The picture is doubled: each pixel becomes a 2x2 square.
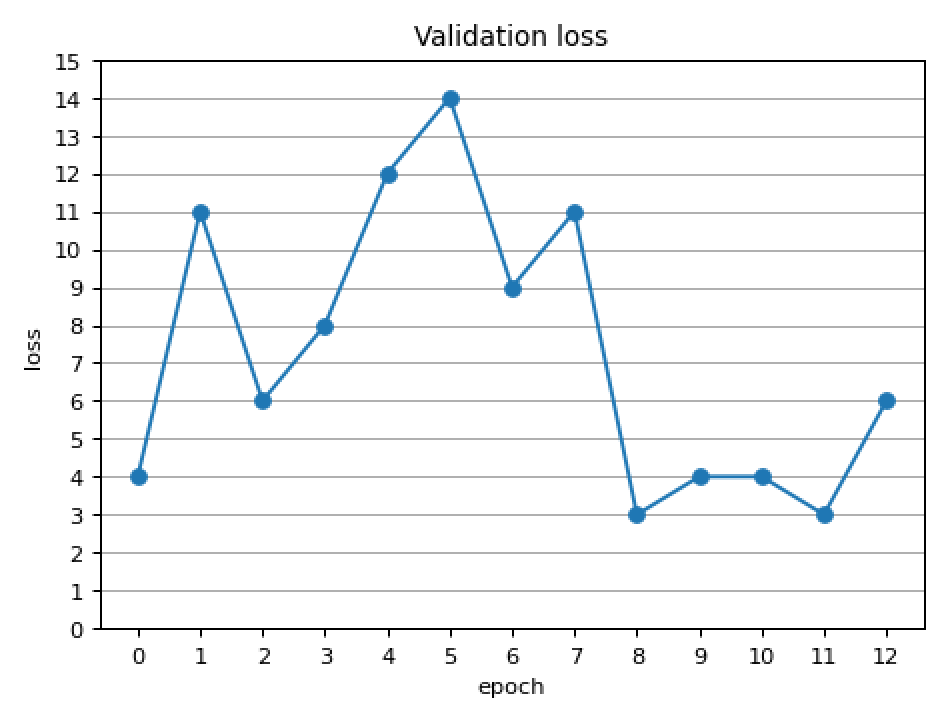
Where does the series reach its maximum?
5
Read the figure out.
Title: Validation loss
x-axis: epoch, ticks 0 1 2 3 4 5 6 7 8 9 10 11 12
y-axis: loss, ticks 0 1 2 3 4 5 6 7 8 9 10 11 12 13 14 15
Values:
4 11 6 8 12 14 9 11 3 4 4 3 6
